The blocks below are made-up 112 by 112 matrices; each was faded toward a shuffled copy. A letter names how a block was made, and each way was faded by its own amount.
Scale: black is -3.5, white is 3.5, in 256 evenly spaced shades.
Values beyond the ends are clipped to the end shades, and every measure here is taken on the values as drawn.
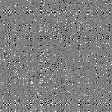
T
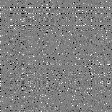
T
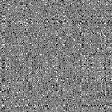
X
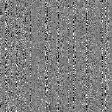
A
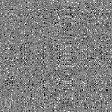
X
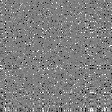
T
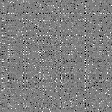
T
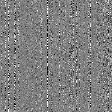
A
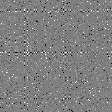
T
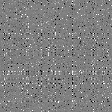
T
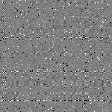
T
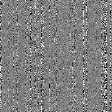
A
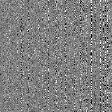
A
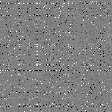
T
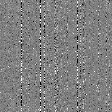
A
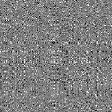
X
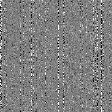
A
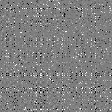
T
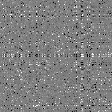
T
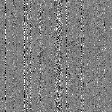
A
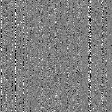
A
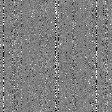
A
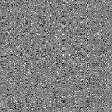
X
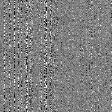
A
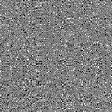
X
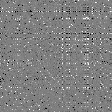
T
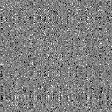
X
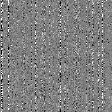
A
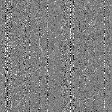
A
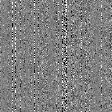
A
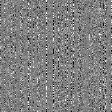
A
